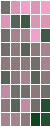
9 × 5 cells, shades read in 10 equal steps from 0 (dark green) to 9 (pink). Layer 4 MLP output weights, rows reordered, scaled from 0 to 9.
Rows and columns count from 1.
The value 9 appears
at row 1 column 3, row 1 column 5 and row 3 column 4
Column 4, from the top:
8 8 9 5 4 3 5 4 0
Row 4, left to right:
4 5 3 5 6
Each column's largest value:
8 8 9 9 9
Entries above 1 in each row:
5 5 5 5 5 5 5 4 3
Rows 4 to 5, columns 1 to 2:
4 5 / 5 5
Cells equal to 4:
8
